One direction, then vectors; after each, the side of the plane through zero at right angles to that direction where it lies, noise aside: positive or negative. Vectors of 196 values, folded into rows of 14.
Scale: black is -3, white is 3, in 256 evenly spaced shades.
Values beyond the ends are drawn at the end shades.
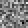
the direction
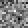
negative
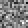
negative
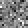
negative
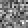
negative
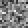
negative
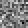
positive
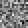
positive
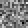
positive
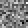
positive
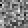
positive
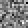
negative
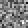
negative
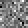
positive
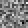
positive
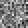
positive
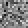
negative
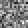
negative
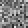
negative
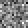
negative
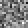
negative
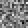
positive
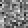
positive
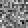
positive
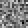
positive
